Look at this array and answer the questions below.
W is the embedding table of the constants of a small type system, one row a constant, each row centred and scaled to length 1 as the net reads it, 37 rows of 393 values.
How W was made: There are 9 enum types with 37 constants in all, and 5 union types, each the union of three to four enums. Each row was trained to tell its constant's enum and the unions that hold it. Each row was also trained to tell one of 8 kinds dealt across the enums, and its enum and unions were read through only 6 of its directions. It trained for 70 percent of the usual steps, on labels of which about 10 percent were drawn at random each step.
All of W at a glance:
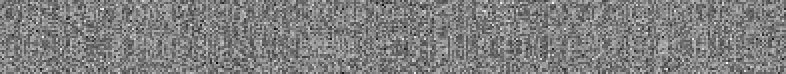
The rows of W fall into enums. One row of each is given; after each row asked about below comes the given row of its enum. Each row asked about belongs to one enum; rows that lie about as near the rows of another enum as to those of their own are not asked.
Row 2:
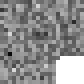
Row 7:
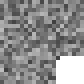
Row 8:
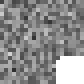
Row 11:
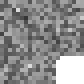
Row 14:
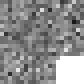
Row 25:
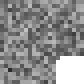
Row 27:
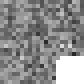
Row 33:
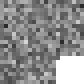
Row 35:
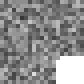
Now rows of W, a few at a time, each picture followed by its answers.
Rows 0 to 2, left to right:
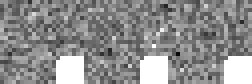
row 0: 7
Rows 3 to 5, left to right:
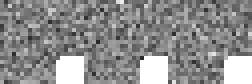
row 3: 25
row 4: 2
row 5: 27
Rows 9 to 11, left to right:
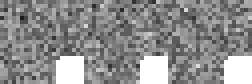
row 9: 2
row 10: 27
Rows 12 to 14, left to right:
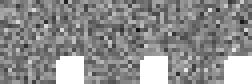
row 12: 33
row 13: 7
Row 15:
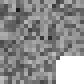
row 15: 11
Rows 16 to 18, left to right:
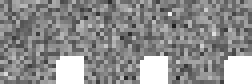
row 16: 14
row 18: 11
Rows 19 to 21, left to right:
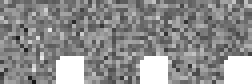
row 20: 35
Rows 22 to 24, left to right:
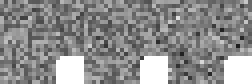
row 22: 35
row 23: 7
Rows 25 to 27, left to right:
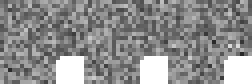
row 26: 35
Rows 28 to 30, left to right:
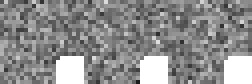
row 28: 2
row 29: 11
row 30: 11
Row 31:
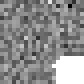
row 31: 8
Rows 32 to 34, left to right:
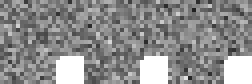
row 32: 14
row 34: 35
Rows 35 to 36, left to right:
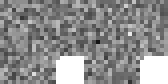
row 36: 8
